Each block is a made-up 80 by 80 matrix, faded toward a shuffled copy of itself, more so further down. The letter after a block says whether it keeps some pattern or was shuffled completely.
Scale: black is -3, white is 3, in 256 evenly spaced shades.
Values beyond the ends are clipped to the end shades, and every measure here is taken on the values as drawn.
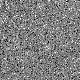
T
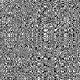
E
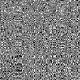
E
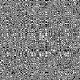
E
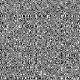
E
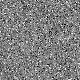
T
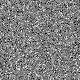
T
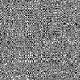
E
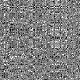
E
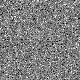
T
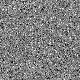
T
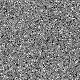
T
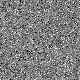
T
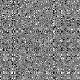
E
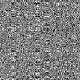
E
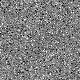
T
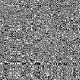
E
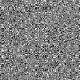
E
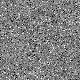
T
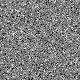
T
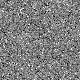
T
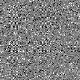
E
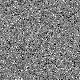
T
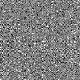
E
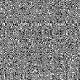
E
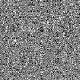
E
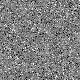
T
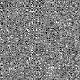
E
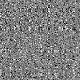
E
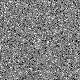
T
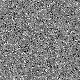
T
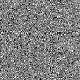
E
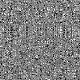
E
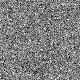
T
